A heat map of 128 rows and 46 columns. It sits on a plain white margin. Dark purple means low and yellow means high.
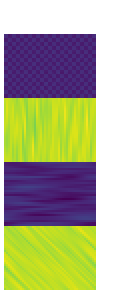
The table splits into 4 rows of 1 panel. Panel 1,1: very low, checkered, faint in contrast. Panel 2,1: very high, streaked downward, faint in contrast. Panel 3,1: very low, streaked across, faint in contrast. Panel 4,1: very high, slanting down to the right, faint in contrast.
